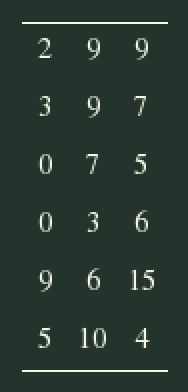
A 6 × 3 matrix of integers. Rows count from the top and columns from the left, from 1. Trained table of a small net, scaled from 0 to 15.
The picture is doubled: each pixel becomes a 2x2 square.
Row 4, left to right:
0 3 6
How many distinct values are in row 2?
3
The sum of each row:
20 19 12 9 30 19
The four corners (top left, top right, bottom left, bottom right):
2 9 5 4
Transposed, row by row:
2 3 0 0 9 5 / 9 9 7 3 6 10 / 9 7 5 6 15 4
